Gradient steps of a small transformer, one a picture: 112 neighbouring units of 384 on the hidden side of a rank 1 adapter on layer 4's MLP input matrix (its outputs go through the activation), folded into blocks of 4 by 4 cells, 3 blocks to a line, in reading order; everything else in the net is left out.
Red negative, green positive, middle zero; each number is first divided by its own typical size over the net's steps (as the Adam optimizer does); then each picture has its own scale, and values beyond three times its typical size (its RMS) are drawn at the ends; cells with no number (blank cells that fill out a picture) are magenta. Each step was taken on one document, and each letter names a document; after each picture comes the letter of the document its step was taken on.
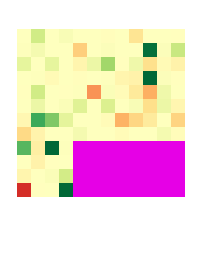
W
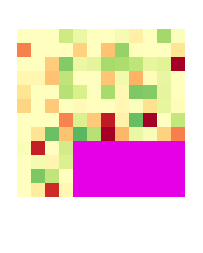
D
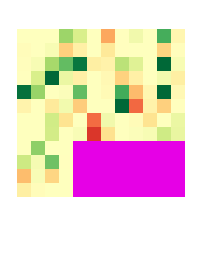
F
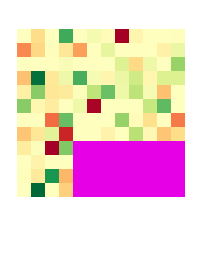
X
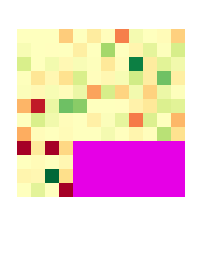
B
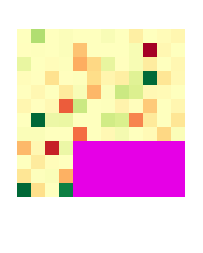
W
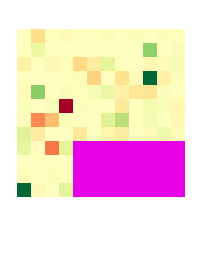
W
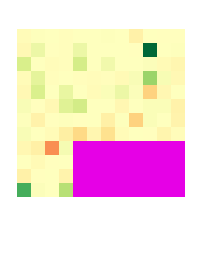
W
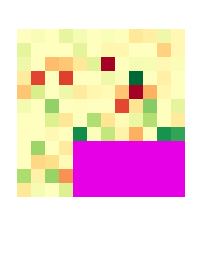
F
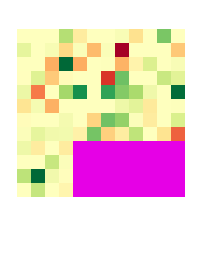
D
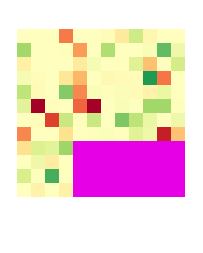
X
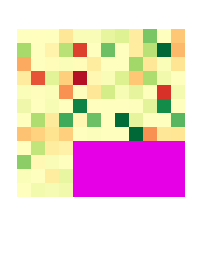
X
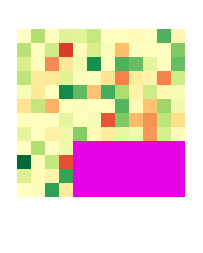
D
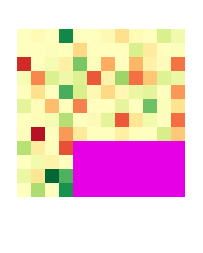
B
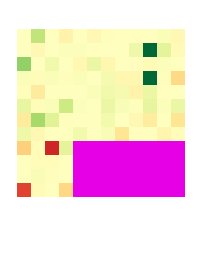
W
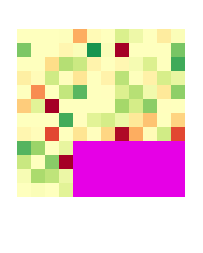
D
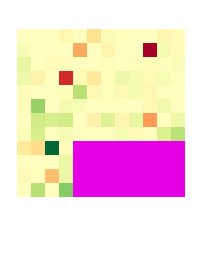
B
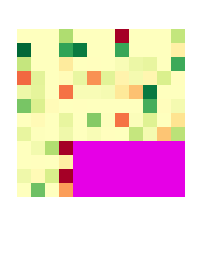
X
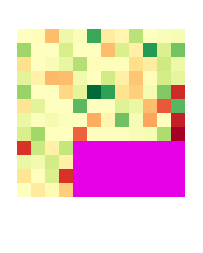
B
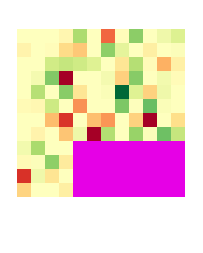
F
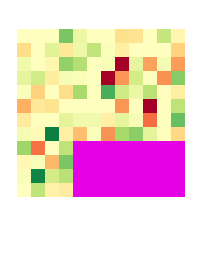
D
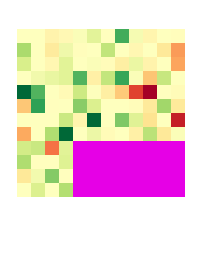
X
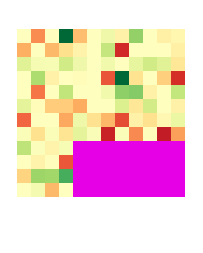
D
